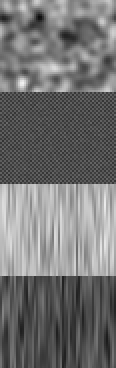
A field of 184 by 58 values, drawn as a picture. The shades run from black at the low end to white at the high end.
The table splits into 4 rows of 1 panel. Panel 1,1: middling, blotchy, strong in contrast. Panel 2,1: low, checkered. Panel 3,1: high, streaked downward. Panel 4,1: low, streaked downward.
